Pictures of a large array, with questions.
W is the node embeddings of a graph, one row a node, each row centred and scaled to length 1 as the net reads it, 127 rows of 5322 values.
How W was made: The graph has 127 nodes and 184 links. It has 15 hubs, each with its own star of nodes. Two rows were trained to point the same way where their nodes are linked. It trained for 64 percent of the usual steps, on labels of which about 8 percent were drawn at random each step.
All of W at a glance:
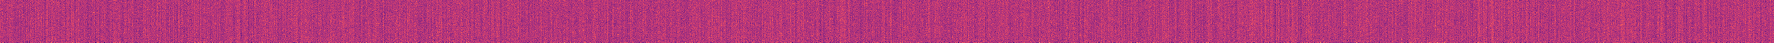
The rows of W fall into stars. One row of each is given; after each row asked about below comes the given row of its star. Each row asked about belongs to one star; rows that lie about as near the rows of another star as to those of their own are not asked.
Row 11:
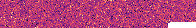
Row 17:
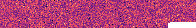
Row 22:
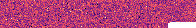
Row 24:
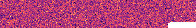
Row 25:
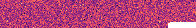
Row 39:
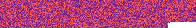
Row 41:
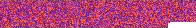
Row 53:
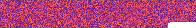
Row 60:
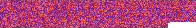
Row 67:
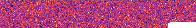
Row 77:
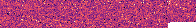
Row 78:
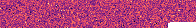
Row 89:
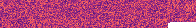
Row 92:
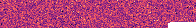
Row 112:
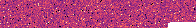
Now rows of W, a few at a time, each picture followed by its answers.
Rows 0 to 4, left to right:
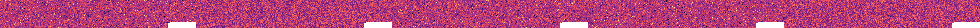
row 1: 11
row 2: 39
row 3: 112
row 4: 22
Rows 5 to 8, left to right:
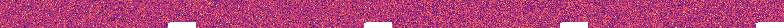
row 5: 92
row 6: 53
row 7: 25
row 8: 17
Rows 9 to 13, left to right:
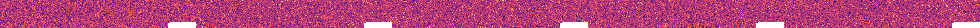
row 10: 25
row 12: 24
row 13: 39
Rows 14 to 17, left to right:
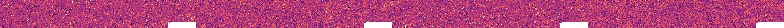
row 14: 78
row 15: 89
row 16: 24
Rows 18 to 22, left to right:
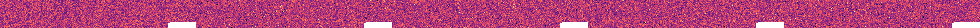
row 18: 112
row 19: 60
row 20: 25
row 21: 41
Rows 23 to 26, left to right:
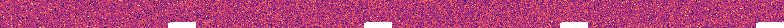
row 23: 39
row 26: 11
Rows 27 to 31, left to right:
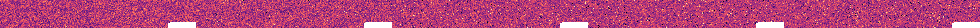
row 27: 41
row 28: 78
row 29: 22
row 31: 60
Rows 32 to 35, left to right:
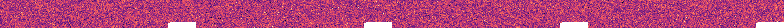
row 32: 25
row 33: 17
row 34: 53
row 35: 78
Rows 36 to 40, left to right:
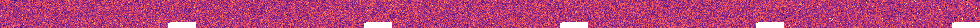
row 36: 11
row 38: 92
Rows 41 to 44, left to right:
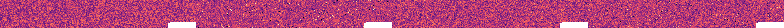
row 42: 53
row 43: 112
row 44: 17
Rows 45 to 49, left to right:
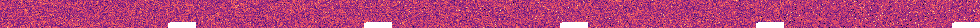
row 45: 89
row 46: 60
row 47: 24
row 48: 89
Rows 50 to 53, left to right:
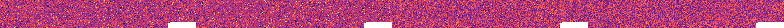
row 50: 17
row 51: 41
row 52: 77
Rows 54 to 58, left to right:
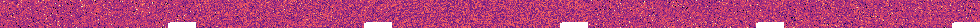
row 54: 92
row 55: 22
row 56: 24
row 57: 39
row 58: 41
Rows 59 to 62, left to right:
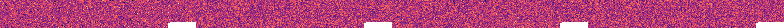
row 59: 22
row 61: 112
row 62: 60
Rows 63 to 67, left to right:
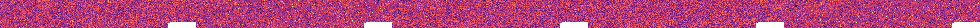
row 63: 92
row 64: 41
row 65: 60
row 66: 17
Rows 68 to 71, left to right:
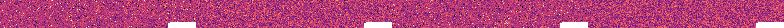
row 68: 92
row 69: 67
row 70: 24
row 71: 67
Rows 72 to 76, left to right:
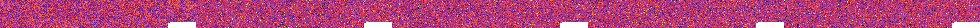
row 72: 77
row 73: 11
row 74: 60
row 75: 53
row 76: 24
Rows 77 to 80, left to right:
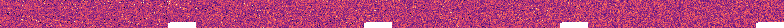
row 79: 53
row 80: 11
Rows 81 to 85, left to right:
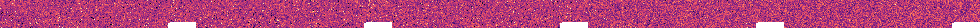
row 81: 89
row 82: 25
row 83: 39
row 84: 25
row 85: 78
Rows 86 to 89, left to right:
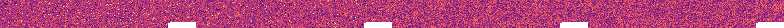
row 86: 41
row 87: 60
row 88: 92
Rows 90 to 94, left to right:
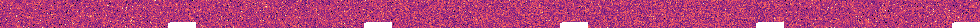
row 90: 78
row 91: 11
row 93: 78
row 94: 41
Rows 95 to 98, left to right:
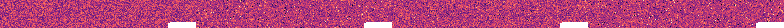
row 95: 22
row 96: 39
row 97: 60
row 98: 89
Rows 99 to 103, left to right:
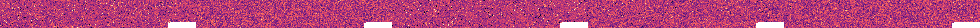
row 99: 25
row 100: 24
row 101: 67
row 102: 92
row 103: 41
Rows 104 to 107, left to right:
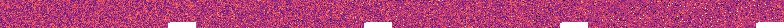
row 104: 25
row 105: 78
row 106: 67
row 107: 41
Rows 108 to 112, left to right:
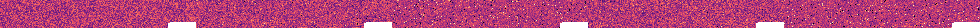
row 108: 78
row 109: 77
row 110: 22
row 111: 60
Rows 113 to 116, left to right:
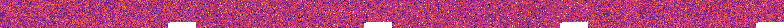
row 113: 60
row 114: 11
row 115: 77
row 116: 11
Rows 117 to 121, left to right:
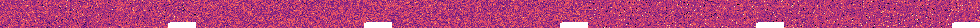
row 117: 67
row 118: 25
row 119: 25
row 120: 22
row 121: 89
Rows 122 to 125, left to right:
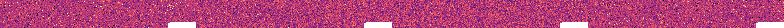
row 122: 112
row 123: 11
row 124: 41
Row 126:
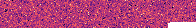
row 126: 11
